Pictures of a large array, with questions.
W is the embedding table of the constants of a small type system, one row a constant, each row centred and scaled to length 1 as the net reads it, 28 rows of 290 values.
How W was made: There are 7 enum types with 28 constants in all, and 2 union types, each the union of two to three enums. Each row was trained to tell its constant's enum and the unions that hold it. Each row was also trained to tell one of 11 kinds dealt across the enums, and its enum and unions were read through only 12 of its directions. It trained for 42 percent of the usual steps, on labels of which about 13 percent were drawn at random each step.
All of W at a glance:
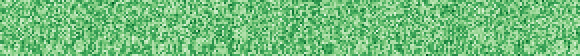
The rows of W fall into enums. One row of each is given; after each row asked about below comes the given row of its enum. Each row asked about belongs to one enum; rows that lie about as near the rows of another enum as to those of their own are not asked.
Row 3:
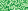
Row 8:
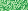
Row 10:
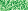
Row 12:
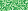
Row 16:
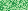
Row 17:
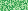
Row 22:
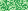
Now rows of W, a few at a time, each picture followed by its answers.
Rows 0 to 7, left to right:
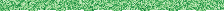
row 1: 12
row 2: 22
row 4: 17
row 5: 17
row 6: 17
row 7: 12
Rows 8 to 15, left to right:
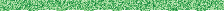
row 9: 16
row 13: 16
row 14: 8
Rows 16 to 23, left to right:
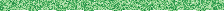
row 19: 16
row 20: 3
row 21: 17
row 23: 8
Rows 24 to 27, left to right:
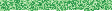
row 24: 22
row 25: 22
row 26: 22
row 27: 10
